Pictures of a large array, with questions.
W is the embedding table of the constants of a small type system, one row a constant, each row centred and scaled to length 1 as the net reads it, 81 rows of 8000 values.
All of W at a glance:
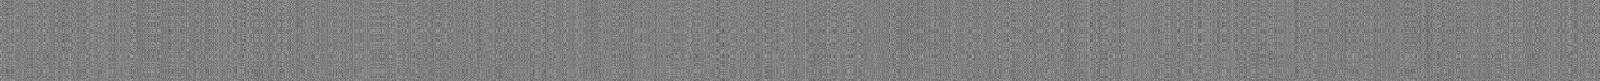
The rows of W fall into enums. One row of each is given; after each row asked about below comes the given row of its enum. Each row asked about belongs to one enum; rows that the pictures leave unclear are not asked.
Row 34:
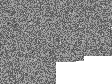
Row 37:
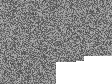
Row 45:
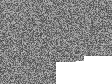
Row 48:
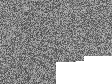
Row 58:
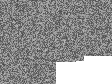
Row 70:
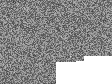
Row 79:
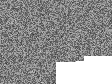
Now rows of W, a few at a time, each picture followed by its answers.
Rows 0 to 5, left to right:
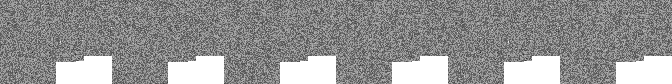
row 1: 70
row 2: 37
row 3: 58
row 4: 34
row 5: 58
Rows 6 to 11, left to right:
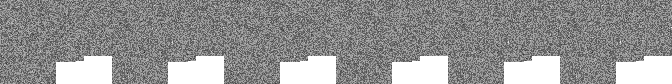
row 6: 79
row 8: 70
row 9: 37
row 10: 34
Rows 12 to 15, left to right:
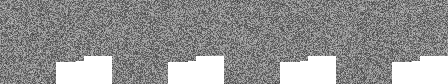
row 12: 79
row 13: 37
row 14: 70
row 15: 48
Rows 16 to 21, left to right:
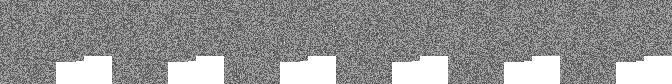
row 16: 58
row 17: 58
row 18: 34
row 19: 45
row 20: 37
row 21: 37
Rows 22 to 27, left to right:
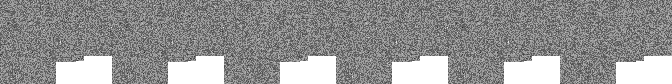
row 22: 34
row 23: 34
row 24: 58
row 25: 34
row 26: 34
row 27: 37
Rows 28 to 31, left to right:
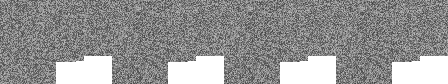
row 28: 58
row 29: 48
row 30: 48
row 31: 48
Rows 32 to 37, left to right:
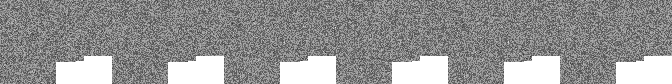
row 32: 79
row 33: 37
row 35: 58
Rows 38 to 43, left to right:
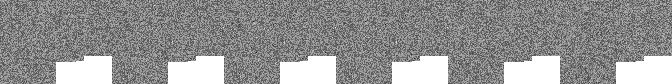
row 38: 58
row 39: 34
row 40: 34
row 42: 37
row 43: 48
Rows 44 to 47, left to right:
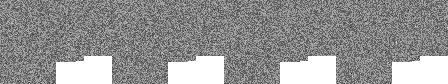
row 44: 79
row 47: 34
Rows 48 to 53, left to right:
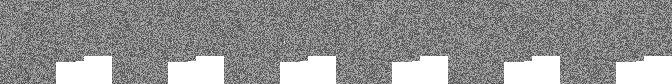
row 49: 34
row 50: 34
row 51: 58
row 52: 70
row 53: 58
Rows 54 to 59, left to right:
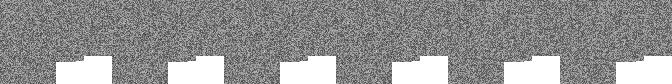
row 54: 45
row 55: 79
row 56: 79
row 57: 79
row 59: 58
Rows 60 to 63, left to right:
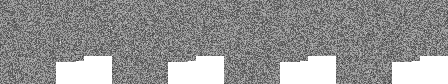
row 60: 34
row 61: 45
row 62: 37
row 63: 79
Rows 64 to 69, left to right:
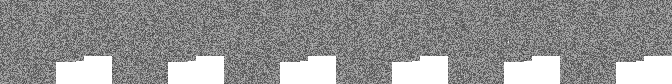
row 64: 58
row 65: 45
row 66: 37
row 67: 58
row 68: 34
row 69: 37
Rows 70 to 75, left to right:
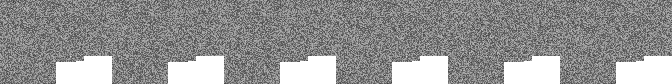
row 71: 37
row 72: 37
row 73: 70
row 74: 45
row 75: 70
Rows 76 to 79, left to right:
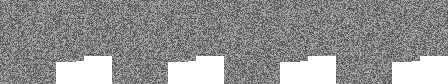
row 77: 58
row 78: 37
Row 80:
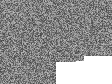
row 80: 45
